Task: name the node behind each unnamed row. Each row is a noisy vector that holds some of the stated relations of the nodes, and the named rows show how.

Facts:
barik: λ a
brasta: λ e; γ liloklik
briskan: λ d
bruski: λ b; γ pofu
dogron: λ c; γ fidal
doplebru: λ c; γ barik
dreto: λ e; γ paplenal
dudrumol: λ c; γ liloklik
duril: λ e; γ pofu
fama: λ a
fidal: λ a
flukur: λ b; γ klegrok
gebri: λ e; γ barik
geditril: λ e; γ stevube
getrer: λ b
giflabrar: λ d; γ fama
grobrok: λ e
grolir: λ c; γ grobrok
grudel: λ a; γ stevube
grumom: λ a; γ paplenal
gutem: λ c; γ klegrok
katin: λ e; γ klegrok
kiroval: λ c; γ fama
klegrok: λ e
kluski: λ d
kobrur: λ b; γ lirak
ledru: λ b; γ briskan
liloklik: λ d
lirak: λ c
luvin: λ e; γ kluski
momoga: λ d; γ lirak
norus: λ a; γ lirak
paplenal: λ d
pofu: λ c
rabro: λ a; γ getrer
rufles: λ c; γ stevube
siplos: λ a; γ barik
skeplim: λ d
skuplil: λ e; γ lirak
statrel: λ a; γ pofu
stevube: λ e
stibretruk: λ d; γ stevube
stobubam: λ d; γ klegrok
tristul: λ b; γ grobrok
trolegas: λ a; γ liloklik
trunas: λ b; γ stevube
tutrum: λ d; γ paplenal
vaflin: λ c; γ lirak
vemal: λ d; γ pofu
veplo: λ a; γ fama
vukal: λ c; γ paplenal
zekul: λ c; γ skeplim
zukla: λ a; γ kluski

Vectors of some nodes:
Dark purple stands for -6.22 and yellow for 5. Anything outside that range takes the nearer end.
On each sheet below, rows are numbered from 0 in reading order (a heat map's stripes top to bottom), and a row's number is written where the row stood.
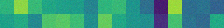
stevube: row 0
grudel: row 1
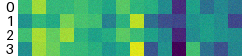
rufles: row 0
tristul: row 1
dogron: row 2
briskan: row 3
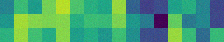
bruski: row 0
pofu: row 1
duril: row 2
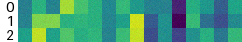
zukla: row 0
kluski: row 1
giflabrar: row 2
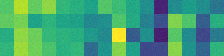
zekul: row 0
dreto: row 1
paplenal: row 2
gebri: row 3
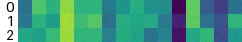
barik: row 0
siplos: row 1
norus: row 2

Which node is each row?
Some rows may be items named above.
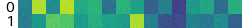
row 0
veplo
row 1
flukur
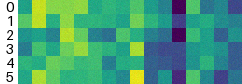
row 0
pofu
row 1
vukal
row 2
trolegas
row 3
bruski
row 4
kobrur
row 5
paplenal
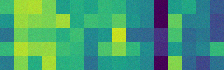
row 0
lirak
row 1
pofu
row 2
getrer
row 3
doplebru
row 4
barik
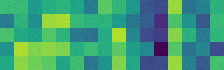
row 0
geditril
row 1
statrel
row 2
brasta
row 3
pofu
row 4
gebri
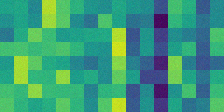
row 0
grumom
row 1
trolegas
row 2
stobubam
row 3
tutrum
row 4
grobrok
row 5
duril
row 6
momoga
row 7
stibretruk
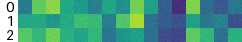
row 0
klegrok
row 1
trunas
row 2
skuplil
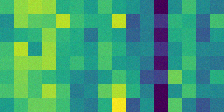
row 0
vaflin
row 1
vemal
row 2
norus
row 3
kiroval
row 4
vaflin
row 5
luvin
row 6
dudrumol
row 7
liloklik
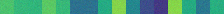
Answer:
brasta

